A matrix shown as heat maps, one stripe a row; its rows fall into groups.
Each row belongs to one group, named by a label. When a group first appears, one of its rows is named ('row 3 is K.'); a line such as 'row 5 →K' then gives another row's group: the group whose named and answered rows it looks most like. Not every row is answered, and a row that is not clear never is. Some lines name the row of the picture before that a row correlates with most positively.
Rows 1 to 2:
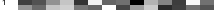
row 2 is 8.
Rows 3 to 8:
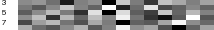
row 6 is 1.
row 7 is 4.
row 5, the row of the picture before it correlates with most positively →1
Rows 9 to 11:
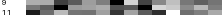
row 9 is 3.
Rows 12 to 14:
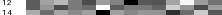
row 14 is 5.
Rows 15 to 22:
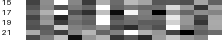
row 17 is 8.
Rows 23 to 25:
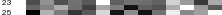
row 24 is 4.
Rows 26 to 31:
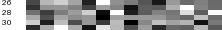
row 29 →5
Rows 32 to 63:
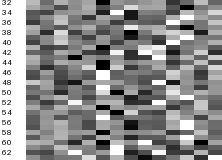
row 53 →5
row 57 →4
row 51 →4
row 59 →4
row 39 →4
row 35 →4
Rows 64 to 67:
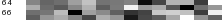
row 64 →3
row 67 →4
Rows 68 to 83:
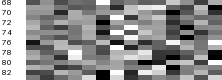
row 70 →1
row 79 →1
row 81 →1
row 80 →3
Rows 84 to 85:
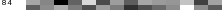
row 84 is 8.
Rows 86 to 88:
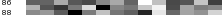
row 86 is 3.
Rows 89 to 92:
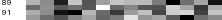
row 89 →1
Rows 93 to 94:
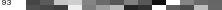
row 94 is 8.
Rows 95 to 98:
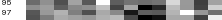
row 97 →4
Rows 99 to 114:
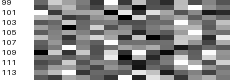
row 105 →4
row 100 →4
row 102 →3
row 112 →4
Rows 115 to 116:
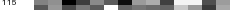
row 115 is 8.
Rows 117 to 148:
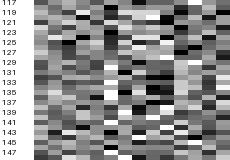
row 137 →3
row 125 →8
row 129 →4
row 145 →4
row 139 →8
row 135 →3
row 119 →1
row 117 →4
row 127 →1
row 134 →3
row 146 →5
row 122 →1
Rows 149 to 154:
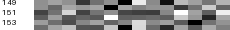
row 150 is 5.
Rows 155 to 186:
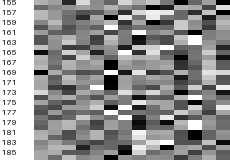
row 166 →1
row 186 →5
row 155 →1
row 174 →4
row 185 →3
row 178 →8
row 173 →1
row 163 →4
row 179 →4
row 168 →5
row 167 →5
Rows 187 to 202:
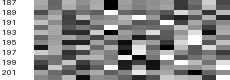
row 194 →4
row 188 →5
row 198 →8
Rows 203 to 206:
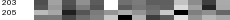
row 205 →1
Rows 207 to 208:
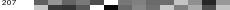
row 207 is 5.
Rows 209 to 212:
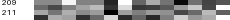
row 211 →5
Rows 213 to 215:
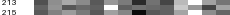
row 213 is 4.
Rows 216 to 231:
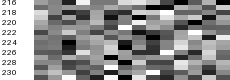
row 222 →4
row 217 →3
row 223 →3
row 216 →1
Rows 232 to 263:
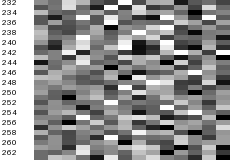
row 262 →1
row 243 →1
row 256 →8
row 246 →4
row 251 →8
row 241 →8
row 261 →1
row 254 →4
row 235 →8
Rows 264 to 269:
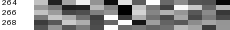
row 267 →3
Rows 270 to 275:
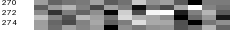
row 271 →4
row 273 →1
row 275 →5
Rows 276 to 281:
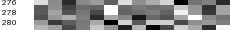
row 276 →1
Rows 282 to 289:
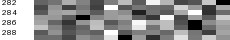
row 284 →4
